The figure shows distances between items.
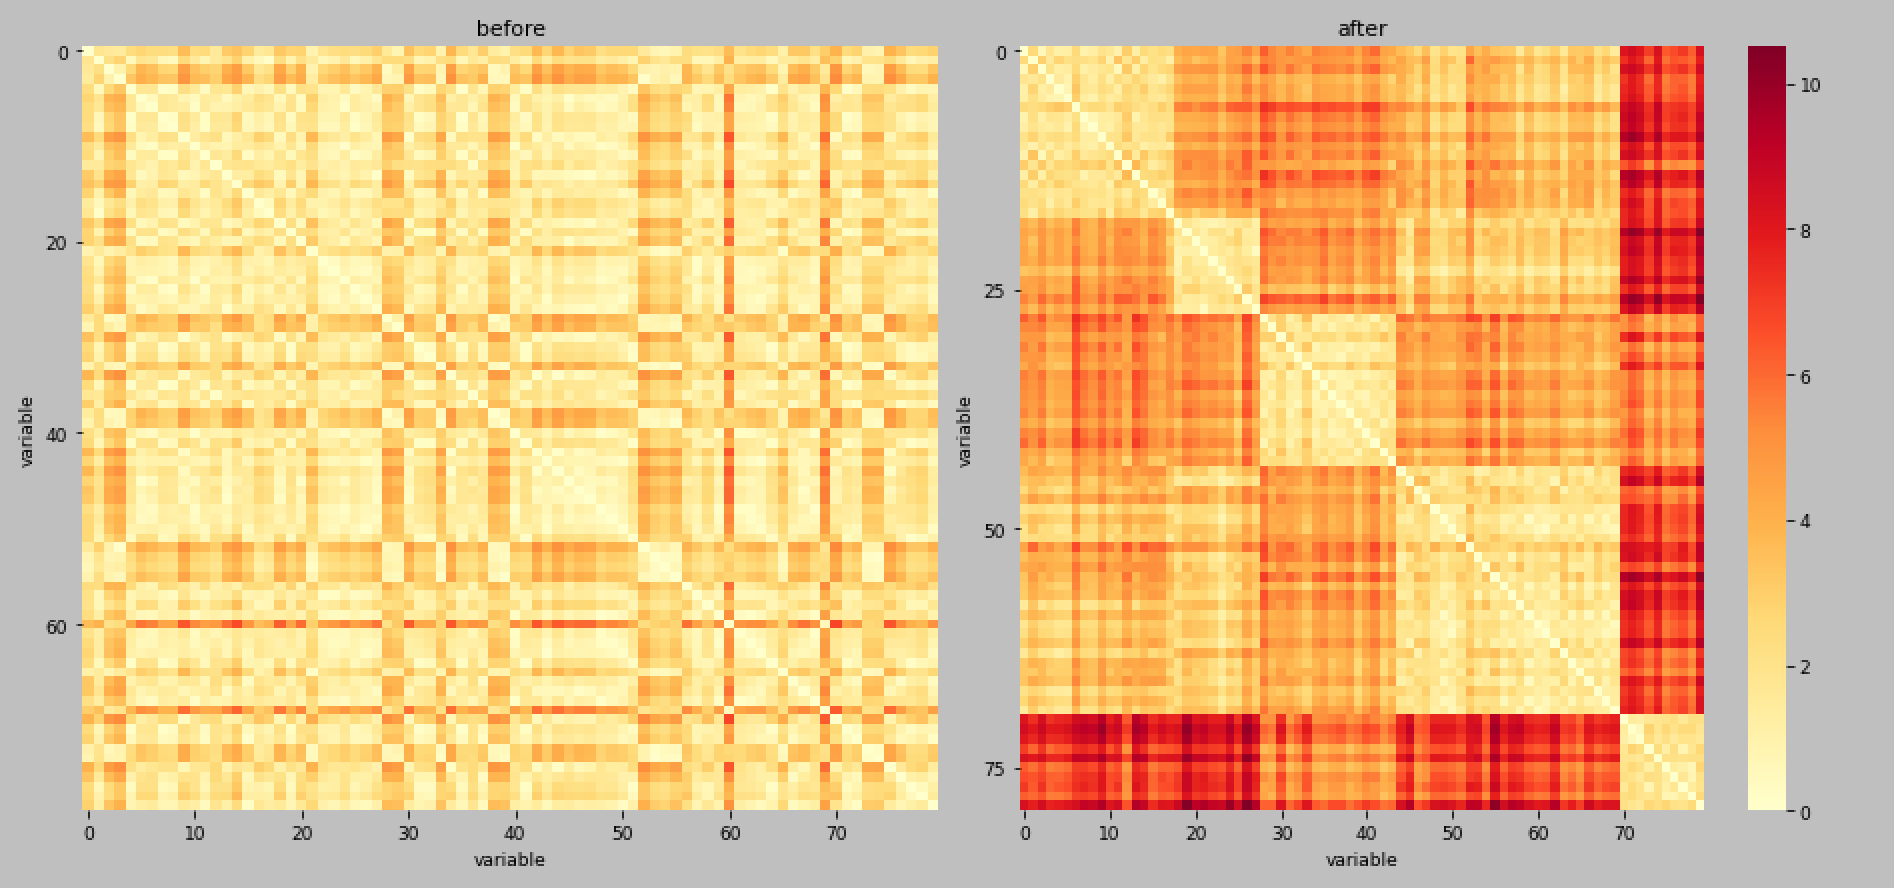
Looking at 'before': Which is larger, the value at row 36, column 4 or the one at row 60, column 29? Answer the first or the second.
the second
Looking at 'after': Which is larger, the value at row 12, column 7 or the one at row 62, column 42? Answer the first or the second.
the second
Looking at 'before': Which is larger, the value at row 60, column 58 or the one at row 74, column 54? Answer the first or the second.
the first
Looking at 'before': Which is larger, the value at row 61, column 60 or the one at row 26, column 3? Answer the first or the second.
the first
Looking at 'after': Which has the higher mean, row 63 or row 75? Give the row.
75
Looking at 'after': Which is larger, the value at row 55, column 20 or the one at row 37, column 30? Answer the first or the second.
the first
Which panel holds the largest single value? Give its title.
after
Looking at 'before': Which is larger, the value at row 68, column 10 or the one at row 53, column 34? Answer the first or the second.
the second
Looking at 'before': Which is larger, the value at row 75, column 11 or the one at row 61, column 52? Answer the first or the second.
the second
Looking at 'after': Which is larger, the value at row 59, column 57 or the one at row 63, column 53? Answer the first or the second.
the second
